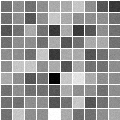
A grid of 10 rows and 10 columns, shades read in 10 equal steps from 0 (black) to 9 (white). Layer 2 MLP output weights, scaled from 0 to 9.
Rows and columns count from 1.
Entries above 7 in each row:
0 0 0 0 0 0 1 0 0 1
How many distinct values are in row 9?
4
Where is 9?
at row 10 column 5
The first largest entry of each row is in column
7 5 3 5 4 2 7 6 7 5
